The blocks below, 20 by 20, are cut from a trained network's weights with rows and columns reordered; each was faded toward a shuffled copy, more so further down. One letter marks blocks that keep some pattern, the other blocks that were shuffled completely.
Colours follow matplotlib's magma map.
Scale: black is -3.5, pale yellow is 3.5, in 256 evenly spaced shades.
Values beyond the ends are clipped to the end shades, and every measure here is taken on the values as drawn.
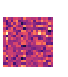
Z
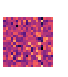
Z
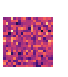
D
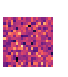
D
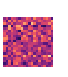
Z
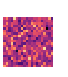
D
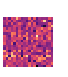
Z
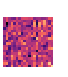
Z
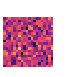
D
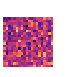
D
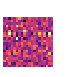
Z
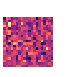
Z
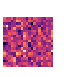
Z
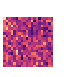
D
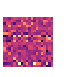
Z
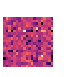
Z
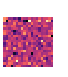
Z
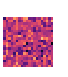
D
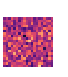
D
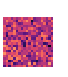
D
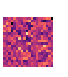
Z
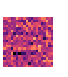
Z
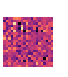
Z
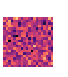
D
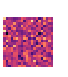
Z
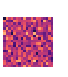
Z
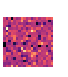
D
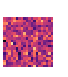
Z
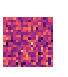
D
